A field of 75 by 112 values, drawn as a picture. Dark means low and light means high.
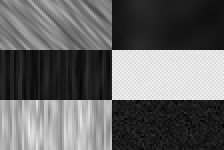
The table splits into 3 rows of 2 panels. Panel 1,1: middling, slanting down to the right. Panel 1,2: very low, smooth, faint in contrast. Panel 2,1: very low, streaked downward, faint in contrast. Panel 2,2: very high, checkered, faint in contrast. Panel 3,1: high, streaked downward. Panel 3,2: very low, fine-grained, faint in contrast.
